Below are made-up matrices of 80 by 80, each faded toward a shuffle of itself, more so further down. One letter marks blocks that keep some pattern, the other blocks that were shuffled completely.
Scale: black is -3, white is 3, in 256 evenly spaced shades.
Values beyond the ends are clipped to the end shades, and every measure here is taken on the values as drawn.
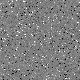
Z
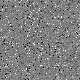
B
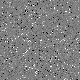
Z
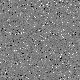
Z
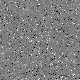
Z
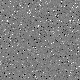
Z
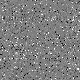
B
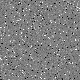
Z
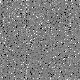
B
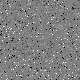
Z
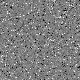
Z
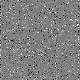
B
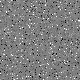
Z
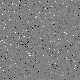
Z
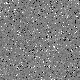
Z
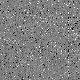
B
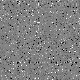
B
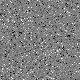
Z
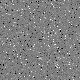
Z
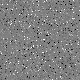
Z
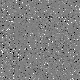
B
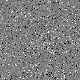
B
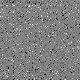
B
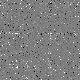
B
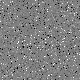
Z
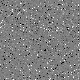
B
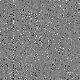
B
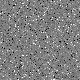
Z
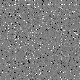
B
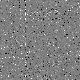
B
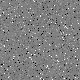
Z
